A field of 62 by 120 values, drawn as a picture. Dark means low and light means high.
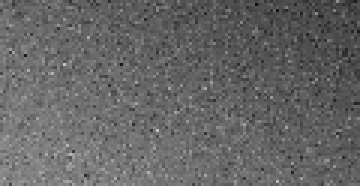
The top right is the ninth with the lowest average. There are no regular stripes. There is an overall slope up to the bottom left. The histogram is bell-shaped. The texture is fine-grained noise. The halves do not mirror each other. The bottom left is the ninth with the highest average. No row or column stands out.
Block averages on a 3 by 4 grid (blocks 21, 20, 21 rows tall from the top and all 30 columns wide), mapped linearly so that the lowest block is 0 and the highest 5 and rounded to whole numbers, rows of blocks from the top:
3210 | 4321 | 5432
